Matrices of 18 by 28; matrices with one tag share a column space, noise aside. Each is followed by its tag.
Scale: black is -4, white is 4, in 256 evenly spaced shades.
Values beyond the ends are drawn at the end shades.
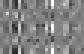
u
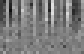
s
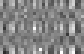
u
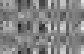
u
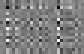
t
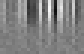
s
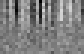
s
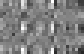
u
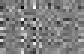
t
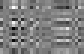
t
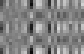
u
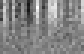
s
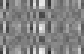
u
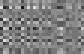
t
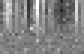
s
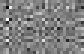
t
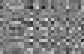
t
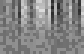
s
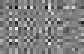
t
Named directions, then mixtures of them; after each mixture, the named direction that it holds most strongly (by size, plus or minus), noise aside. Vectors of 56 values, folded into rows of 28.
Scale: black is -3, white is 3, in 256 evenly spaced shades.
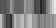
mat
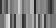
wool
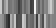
wool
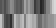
mat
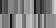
mat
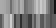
mat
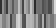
wool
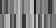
wool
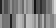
mat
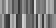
wool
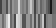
wool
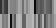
wool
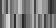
wool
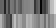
mat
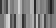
wool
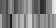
mat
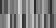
wool
